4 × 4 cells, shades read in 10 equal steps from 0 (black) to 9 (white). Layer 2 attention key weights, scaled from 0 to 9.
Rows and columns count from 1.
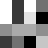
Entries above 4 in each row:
2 2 4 1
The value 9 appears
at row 1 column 1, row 1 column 3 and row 2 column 1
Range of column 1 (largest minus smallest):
7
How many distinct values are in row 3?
2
